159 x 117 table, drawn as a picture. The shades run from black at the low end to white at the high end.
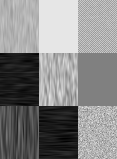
It is made of 3 by 3 panels. Panel 1,1: high, streaked downward, faint in contrast. Panel 1,2: very high, flat. Panel 1,3: high, checkered. Panel 2,1: very low, streaked across, faint in contrast. Panel 2,2: high, streaked downward. Panel 2,3: middling, flat. Panel 3,1: low, streaked downward. Panel 3,2: very low, streaked across, faint in contrast. Panel 3,3: high, fine-grained.
